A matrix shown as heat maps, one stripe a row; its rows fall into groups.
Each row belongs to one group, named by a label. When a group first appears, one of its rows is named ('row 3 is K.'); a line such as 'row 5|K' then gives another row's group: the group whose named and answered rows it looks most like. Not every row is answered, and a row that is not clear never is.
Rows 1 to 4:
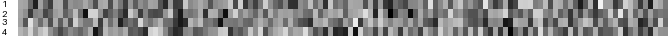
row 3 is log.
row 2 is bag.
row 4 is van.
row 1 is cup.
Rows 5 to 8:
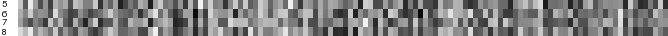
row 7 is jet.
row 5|log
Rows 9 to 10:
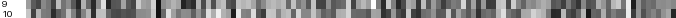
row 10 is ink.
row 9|jet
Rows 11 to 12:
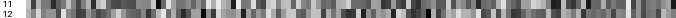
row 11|ink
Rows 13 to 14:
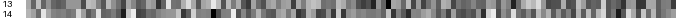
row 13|ink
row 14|van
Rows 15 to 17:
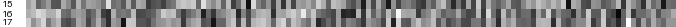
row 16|van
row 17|van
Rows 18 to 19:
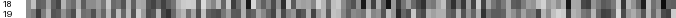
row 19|bag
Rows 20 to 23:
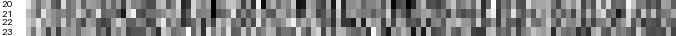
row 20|cup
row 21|van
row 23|log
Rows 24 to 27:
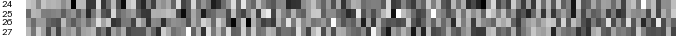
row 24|van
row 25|van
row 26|bag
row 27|log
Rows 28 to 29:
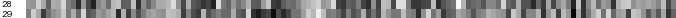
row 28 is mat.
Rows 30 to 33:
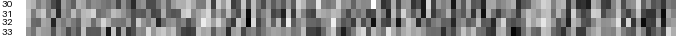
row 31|log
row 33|jet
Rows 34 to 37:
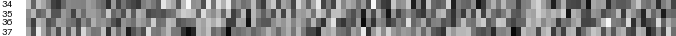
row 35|bag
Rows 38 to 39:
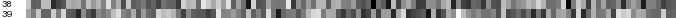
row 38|ink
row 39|mat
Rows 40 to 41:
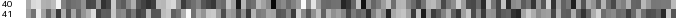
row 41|log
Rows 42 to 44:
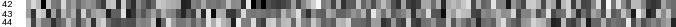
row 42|cup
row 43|log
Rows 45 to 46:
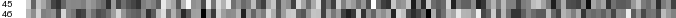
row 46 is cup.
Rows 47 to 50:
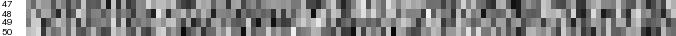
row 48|bag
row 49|mat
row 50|cup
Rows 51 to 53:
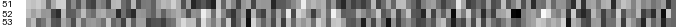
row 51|mat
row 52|bag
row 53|bag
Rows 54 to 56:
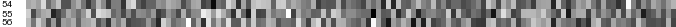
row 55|ink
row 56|log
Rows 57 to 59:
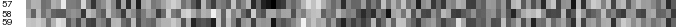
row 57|mat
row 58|ink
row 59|mat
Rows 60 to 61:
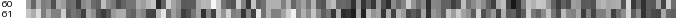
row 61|cup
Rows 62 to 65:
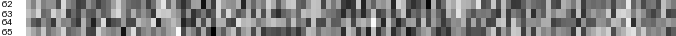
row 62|cup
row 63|mat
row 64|jet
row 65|mat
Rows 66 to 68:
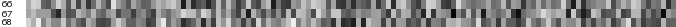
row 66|mat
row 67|bag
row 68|cup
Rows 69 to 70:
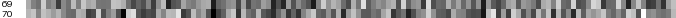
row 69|log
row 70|van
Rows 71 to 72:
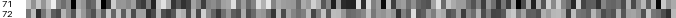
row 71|van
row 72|bag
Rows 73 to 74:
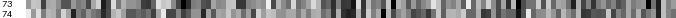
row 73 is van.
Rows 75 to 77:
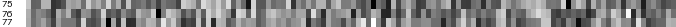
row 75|ink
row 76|jet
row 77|jet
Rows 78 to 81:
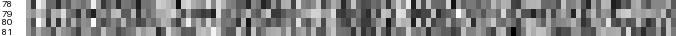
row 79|mat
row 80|log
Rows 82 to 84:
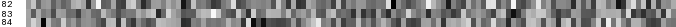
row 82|van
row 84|cup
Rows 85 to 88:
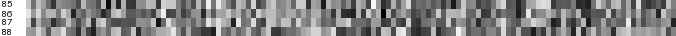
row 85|jet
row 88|mat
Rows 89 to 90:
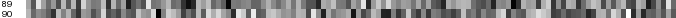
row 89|log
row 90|jet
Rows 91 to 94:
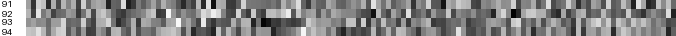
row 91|log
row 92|ink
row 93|mat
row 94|mat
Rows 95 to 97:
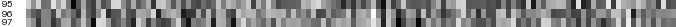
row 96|jet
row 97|bag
